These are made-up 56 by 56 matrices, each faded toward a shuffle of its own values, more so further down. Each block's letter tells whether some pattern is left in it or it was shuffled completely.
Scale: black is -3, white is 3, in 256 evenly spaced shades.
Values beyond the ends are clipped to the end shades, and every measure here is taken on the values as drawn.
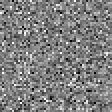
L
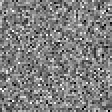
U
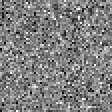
U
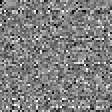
L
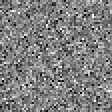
U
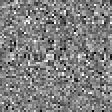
L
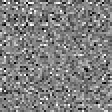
L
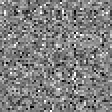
L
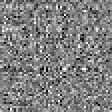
L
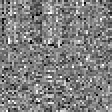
L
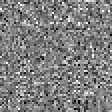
L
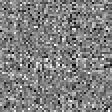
L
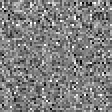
L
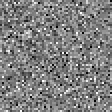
U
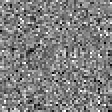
L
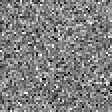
U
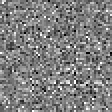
L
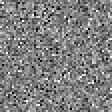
U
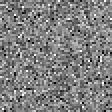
U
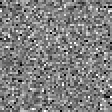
U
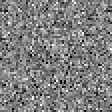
U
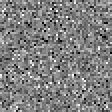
U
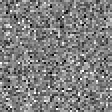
L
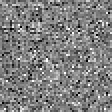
L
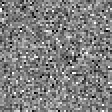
U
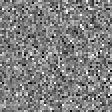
L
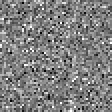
U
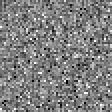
U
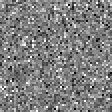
U
